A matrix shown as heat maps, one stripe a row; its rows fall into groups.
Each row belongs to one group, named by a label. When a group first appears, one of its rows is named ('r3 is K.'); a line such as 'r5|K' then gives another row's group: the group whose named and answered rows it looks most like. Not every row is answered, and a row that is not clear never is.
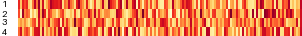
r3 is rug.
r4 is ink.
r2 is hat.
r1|ink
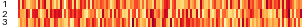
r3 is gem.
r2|ink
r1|hat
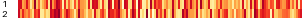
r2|ink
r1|ink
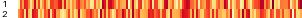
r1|ink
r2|gem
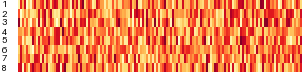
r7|ink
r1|rug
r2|hat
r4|rug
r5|rug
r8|rug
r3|hat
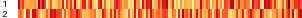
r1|hat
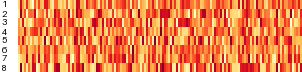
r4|rug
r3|ink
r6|gem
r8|rug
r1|gem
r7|gem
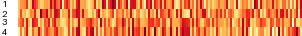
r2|rug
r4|gem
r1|ink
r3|gem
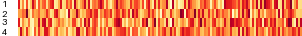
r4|gem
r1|hat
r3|hat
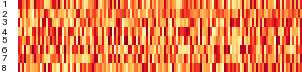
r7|ink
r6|rug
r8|hat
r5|ink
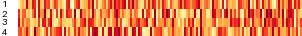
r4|ink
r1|gem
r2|hat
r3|hat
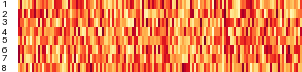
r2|rug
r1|rug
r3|hat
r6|hat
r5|rug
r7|hat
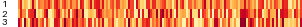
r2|rug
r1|rug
